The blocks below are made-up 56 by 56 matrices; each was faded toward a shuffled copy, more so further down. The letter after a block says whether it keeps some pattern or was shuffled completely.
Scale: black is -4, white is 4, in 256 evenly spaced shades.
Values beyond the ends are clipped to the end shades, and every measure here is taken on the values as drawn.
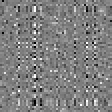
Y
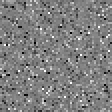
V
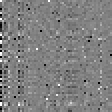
Y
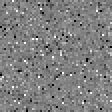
V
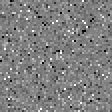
V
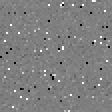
V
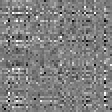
Y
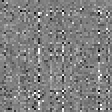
Y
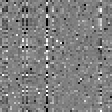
Y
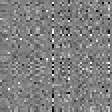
Y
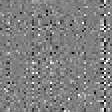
Y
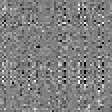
Y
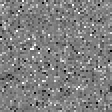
V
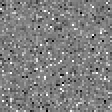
V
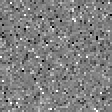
V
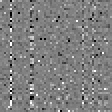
Y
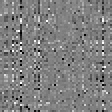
Y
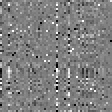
Y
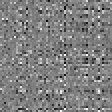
Y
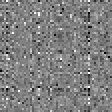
Y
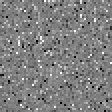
V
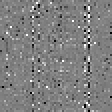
Y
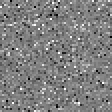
V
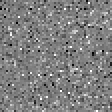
V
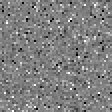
V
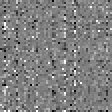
Y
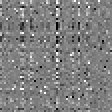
Y
